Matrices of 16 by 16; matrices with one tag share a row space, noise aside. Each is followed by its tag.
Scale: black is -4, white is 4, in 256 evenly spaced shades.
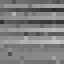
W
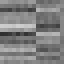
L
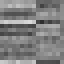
L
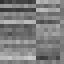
L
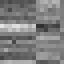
L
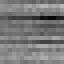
W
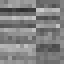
L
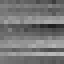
W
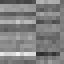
L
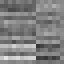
L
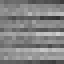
W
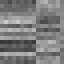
L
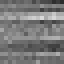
W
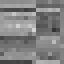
L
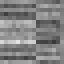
L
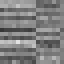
L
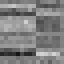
L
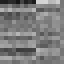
L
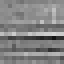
W
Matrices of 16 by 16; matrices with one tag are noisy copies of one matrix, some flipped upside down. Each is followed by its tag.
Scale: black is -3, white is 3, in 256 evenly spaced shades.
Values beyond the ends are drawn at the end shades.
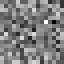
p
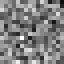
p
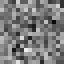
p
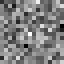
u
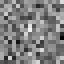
u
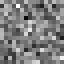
u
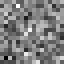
u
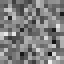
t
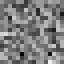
t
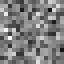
t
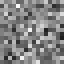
u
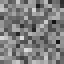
p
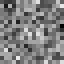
u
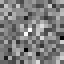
u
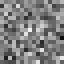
u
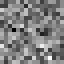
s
